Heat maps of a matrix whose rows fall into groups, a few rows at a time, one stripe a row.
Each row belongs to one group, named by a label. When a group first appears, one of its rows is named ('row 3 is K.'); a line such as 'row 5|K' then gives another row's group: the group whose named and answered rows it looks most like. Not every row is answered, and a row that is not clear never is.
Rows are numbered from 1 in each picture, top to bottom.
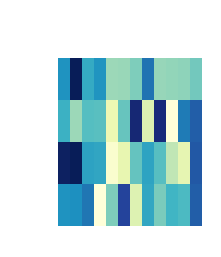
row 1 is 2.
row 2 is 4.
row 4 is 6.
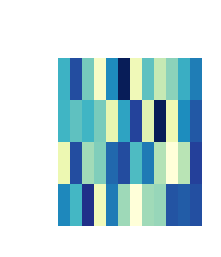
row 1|6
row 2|4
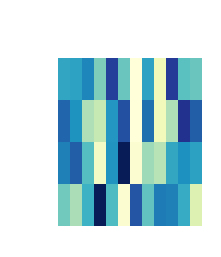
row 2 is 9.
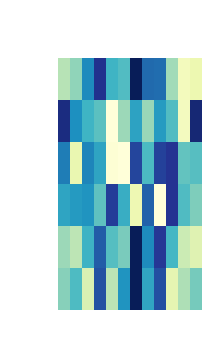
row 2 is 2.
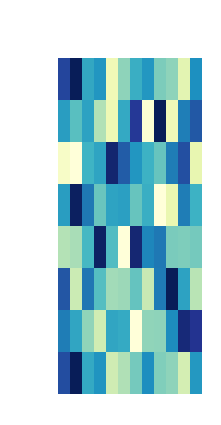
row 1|2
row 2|4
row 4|9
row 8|2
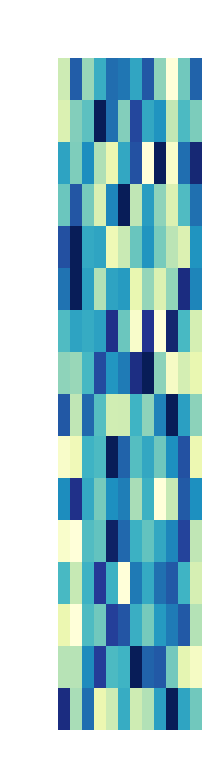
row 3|4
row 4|6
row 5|2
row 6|9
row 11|9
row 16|6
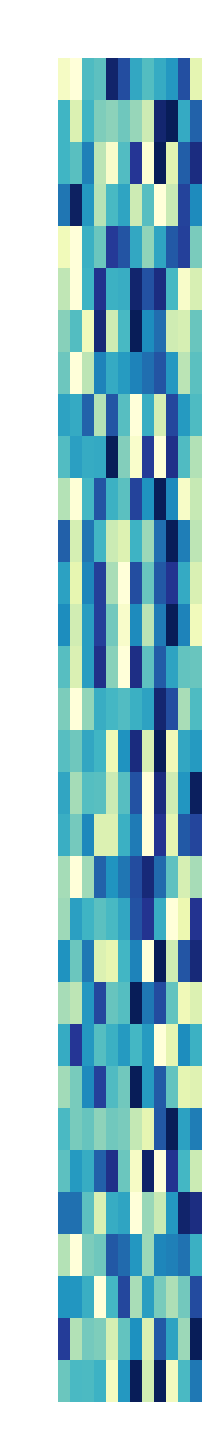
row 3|4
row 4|9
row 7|4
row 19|4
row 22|4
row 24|9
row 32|4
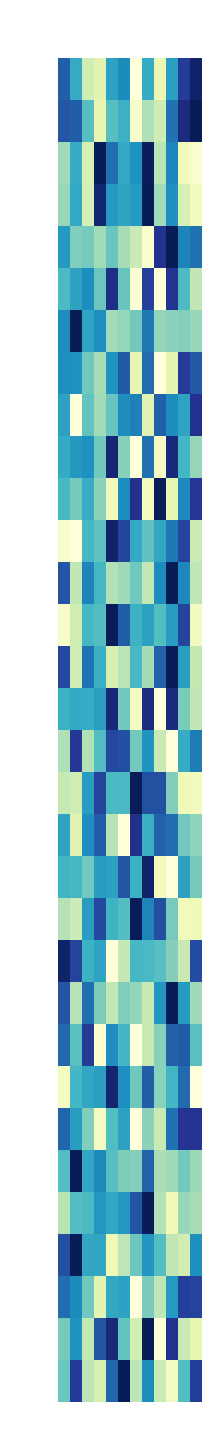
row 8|9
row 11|4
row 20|9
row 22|2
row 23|6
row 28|9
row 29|2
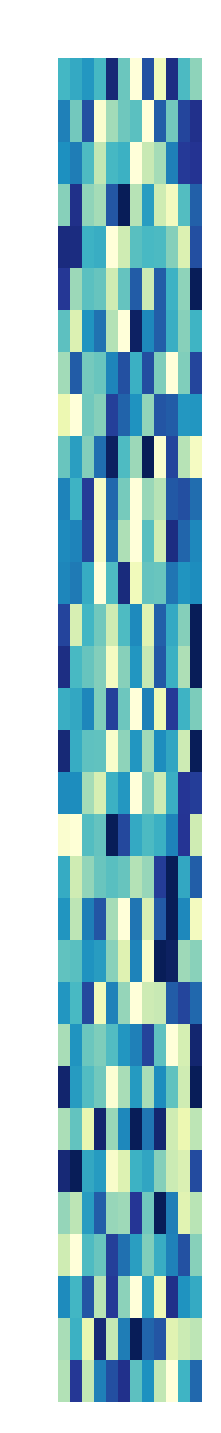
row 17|2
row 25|2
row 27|2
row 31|4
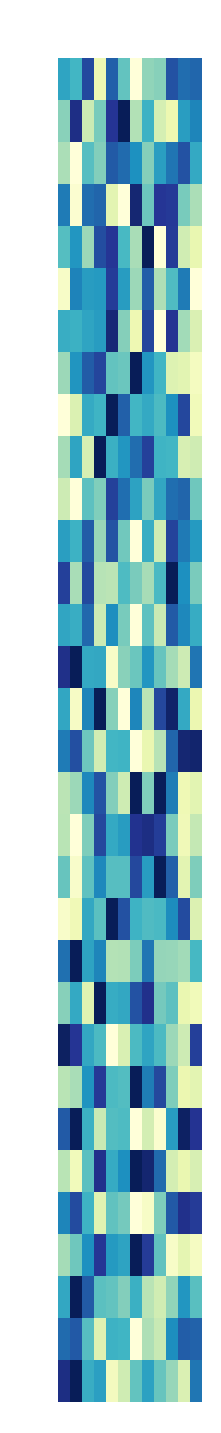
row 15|2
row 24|2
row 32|2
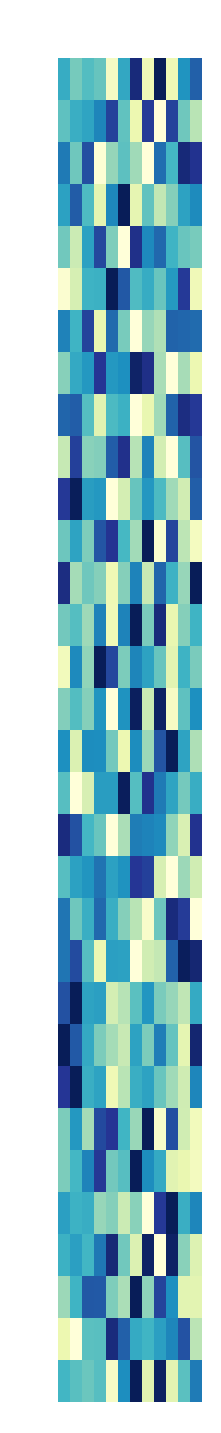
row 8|9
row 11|2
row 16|4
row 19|2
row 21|6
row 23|2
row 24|2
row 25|2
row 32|4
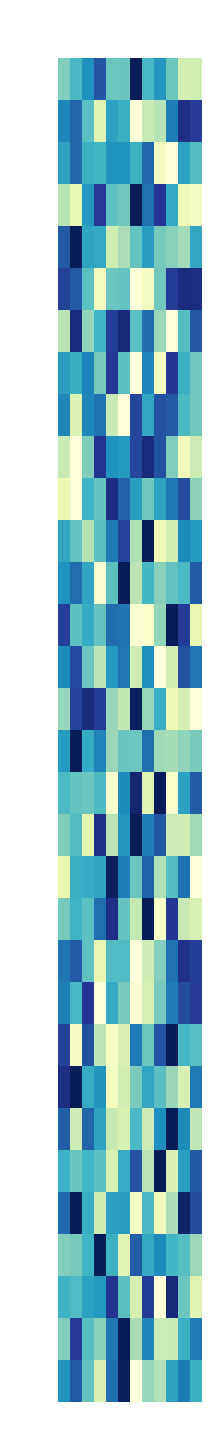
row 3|9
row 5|2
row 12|9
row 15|9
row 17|2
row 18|4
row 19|4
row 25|2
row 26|6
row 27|4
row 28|9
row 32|6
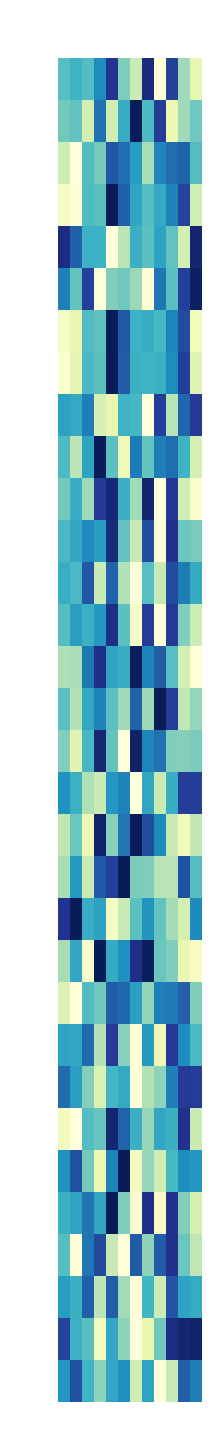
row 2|4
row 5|2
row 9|4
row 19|4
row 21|2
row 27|6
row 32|9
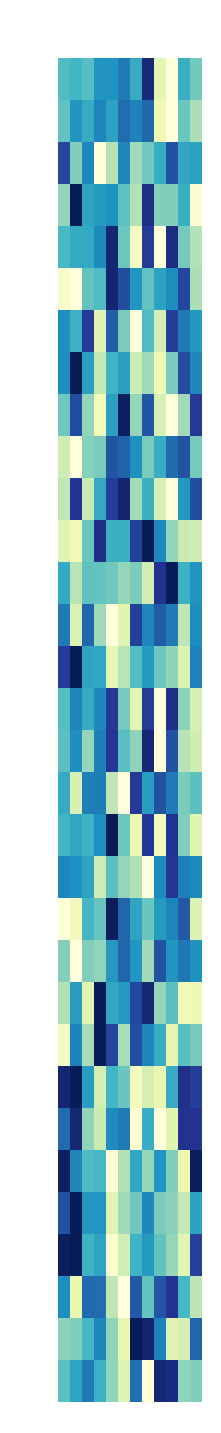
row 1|9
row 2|9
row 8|9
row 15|2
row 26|9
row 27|2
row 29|2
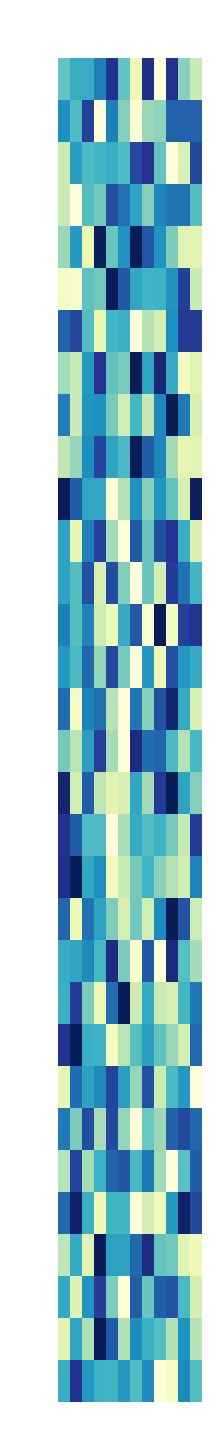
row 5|4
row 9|6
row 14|4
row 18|6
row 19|2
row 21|6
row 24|2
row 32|9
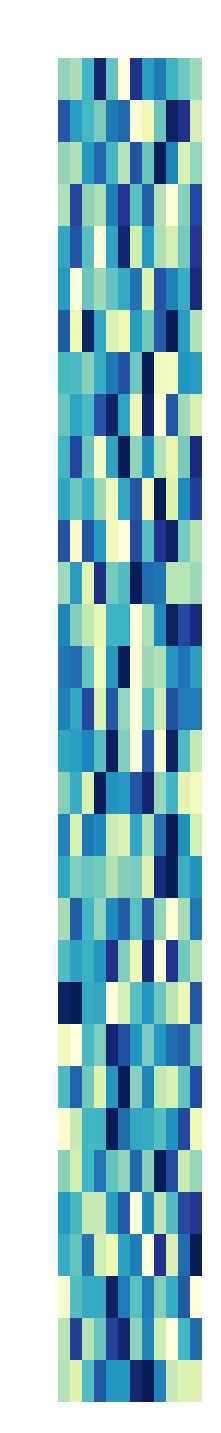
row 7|6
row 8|9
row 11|4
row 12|6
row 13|4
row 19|6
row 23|2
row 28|9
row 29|4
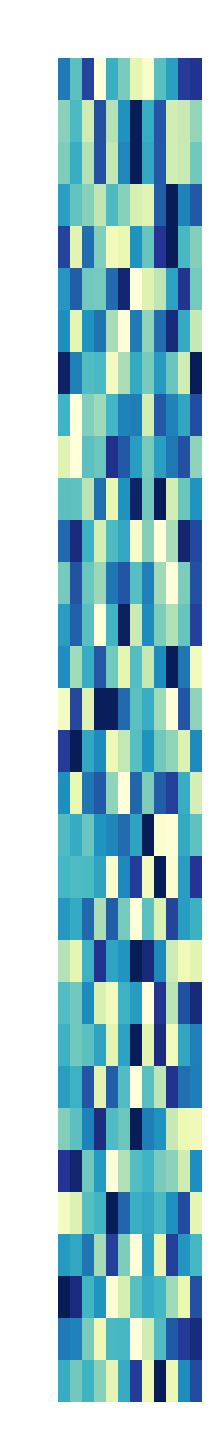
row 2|4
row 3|4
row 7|6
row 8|2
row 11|4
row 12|9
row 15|6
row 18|6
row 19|9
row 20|4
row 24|4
